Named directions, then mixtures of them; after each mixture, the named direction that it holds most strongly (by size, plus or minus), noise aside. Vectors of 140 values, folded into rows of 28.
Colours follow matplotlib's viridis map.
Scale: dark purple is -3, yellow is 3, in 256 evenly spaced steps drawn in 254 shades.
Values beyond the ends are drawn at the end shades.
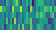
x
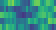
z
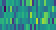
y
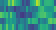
z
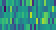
y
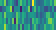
x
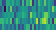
y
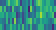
x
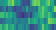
z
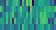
x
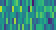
x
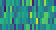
y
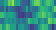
z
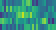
z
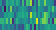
y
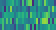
y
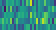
y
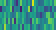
x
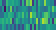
y
